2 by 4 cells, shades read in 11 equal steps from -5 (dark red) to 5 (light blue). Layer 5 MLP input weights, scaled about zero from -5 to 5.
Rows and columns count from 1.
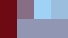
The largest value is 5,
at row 1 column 3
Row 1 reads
-5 0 5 4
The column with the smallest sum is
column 1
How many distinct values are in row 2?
2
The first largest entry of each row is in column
3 2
